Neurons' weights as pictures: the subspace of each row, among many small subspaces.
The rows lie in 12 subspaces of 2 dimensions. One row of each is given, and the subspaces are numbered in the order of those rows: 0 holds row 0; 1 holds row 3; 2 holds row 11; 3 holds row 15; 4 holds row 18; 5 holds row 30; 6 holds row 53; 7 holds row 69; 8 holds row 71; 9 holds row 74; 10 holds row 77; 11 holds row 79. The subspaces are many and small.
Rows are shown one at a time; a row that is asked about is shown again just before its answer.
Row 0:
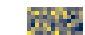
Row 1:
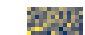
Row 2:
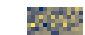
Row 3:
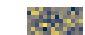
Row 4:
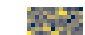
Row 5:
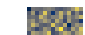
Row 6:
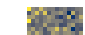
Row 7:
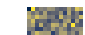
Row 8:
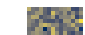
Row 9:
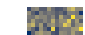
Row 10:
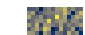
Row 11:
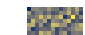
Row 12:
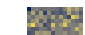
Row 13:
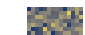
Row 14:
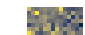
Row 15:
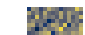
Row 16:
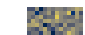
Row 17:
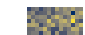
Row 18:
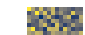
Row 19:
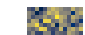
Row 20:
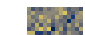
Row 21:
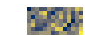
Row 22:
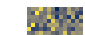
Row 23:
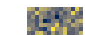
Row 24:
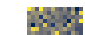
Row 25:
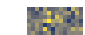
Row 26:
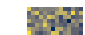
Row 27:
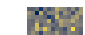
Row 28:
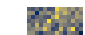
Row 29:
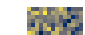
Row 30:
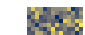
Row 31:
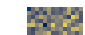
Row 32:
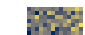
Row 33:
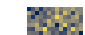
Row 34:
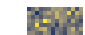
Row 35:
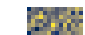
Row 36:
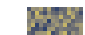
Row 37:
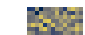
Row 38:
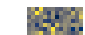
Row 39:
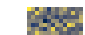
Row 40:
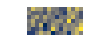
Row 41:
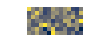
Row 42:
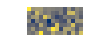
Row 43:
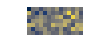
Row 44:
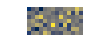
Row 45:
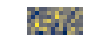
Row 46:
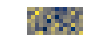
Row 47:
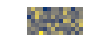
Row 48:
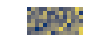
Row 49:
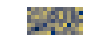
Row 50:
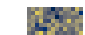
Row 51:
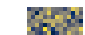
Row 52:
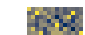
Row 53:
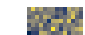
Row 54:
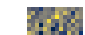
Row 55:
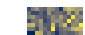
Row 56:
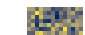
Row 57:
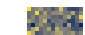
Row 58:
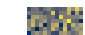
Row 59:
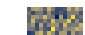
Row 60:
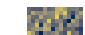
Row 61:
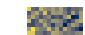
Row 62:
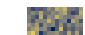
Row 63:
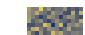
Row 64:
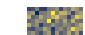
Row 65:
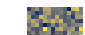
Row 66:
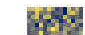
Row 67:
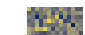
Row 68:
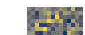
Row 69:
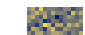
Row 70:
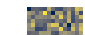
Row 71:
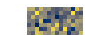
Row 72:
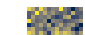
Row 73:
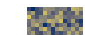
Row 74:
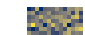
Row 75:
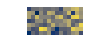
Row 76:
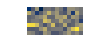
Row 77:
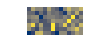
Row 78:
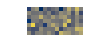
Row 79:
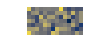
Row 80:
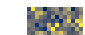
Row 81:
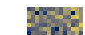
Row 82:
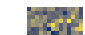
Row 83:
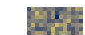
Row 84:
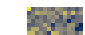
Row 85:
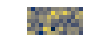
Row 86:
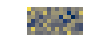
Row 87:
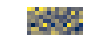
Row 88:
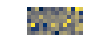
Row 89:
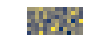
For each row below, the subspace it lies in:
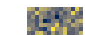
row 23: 8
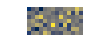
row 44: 7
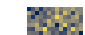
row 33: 4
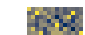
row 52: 4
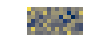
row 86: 2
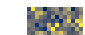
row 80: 5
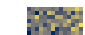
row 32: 11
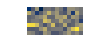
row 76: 9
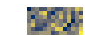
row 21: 5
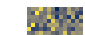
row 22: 2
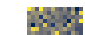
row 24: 9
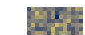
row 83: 7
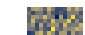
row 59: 0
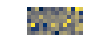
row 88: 9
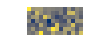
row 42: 6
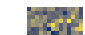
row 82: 6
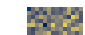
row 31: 4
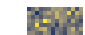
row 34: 8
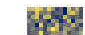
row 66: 6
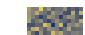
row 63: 7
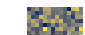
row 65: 3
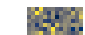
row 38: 7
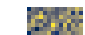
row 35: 7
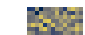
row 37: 9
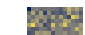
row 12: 4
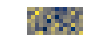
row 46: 4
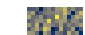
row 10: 0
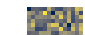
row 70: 5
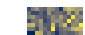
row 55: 10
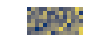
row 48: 3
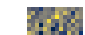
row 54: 0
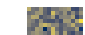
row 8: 3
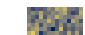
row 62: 6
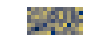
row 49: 3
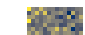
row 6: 2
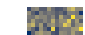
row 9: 0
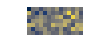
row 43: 2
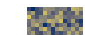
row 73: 5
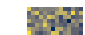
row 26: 11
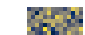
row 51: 1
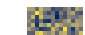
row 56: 8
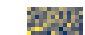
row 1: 3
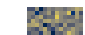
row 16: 7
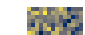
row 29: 0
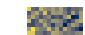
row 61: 4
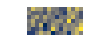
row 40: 6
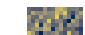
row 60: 0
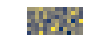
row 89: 6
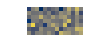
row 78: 9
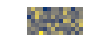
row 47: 5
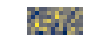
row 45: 8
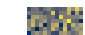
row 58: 7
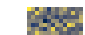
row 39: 9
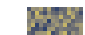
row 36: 2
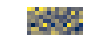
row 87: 9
